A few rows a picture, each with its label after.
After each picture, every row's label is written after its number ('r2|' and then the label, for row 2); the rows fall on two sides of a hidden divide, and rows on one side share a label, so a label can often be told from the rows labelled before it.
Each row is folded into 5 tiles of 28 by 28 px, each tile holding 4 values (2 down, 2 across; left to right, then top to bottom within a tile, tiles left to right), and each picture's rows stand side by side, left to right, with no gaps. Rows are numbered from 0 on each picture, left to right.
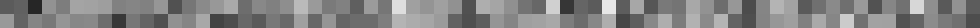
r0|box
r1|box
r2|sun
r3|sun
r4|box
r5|sun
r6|box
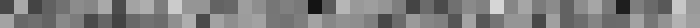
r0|box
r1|sun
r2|box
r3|box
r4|sun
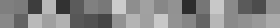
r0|box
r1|sun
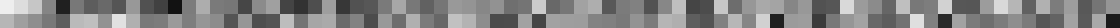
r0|sun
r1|box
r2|box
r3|box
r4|sun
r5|box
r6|sun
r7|sun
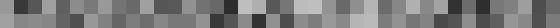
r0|box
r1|box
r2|sun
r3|box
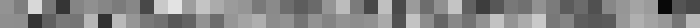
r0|sun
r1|sun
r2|box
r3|sun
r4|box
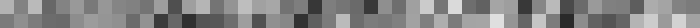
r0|sun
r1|box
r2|box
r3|sun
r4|sun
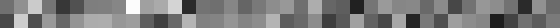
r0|sun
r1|sun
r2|sun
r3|box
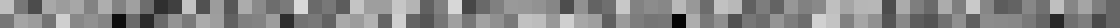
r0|box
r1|box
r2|sun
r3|sun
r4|box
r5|sun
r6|sun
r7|box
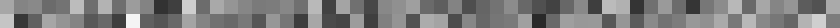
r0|box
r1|box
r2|sun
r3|box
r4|box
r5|sun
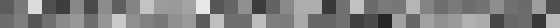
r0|sun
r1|sun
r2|sun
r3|box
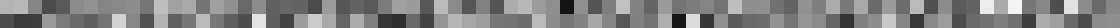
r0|sun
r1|sun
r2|box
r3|sun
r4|box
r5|sun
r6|box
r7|sun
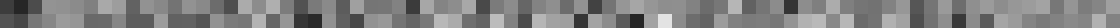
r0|box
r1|sun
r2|box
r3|sun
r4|box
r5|sun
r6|box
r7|sun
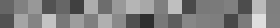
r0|sun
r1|sun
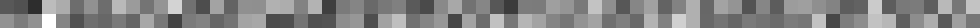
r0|box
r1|sun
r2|sun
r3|sun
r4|sun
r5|sun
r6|sun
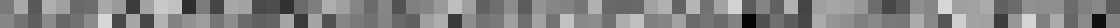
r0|box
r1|sun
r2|box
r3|sun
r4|sun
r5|sun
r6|sun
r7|box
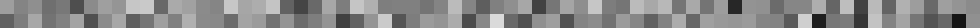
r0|sun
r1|sun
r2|box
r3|sun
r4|sun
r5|box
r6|box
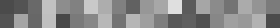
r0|box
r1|sun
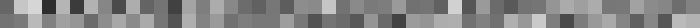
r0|sun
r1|box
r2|box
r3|sun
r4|sun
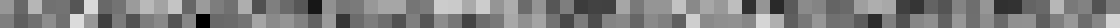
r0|sun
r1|sun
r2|box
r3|sun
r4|box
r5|sun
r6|sun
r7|box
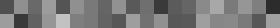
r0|box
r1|box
